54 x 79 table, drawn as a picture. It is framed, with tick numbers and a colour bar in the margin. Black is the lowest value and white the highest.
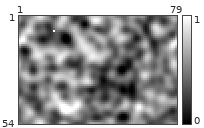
Mirror symmetry: none. Slope: none. Lone odd cells: 1, higher than its neighbours. Average level on the scale: 50%. Grain: blotchy.
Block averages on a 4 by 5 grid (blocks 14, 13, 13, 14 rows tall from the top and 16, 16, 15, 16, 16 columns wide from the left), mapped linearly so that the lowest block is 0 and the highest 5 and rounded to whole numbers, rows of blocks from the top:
32332 | 33413 | 34003 | 35233
